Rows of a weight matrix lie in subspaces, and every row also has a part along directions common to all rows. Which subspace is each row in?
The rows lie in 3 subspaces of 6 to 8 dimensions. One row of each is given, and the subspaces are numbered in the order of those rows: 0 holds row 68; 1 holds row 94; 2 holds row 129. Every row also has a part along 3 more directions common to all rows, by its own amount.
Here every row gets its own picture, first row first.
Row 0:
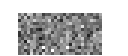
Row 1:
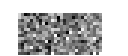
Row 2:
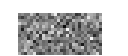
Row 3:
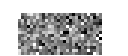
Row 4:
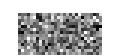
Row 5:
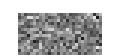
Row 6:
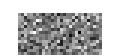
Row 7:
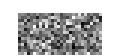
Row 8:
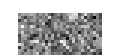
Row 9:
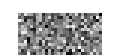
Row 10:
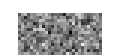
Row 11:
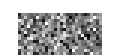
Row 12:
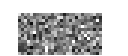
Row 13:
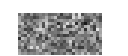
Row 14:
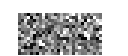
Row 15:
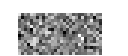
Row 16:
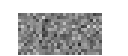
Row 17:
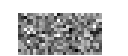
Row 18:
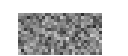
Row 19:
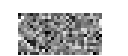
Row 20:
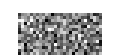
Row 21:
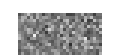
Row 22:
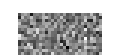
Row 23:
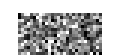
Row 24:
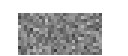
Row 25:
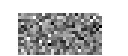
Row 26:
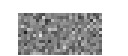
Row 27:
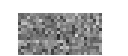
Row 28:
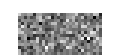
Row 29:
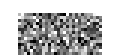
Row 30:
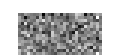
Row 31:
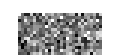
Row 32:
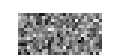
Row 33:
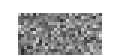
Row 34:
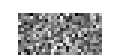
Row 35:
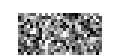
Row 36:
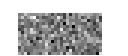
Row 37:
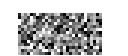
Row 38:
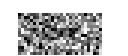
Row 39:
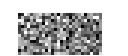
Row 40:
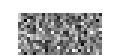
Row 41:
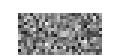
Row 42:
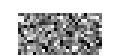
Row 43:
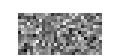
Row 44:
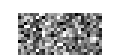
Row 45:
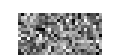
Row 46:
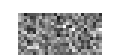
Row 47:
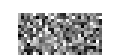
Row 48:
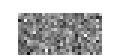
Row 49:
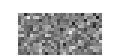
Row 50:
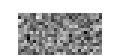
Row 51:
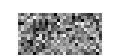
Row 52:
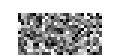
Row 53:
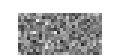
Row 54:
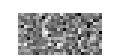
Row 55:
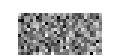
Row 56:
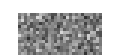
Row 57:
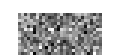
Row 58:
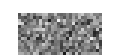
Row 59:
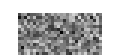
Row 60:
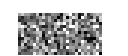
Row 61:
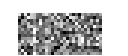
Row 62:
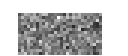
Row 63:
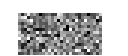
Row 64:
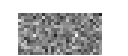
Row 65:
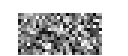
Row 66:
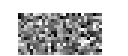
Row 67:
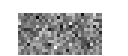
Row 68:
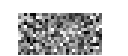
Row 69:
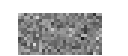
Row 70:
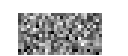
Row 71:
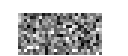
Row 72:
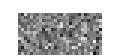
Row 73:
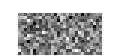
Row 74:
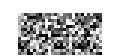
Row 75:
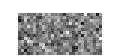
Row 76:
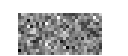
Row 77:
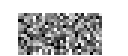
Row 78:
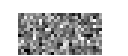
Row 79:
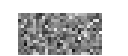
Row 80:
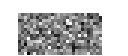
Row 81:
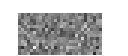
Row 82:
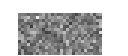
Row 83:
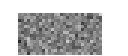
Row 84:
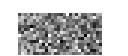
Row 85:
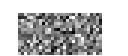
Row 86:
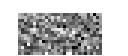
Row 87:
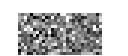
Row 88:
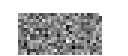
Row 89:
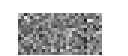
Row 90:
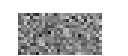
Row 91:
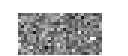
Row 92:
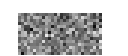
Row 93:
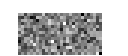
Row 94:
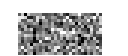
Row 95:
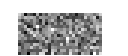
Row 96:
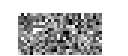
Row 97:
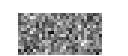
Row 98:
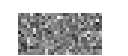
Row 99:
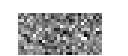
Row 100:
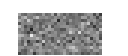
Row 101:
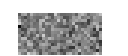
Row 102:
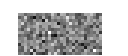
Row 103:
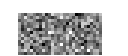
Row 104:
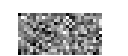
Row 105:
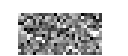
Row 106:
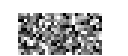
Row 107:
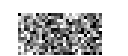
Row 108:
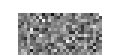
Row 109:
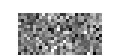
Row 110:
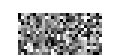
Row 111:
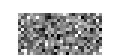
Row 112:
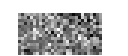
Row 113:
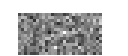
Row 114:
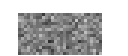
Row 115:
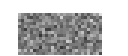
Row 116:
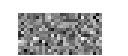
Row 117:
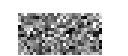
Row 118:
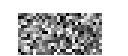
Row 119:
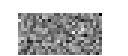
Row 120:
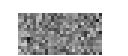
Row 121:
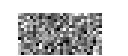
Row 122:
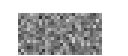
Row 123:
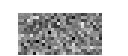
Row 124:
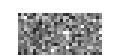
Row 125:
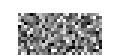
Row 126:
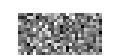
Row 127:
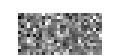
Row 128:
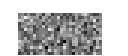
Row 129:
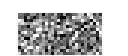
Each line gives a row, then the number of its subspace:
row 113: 1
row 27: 1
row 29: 0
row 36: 0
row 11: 0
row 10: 2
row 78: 1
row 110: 1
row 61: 1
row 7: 2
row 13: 2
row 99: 1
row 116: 1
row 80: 2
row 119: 2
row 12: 0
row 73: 2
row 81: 1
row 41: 0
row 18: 1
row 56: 0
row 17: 2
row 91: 0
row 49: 2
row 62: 0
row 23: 0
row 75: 1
